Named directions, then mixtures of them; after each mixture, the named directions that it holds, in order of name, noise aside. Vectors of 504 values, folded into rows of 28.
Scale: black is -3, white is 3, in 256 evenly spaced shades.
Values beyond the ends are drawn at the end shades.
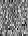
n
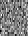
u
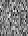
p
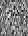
p, u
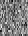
n, u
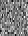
u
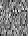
n, p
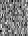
n, u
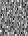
u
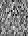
p, u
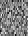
p, u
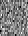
u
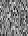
p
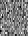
u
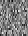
n, p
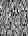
n, p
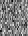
n, u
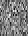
p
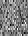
n, p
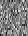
n, p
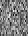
p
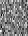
n, u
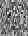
p, u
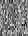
n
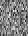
p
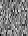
n, p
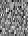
p, u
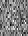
n, p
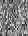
n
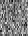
n, u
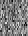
n, u
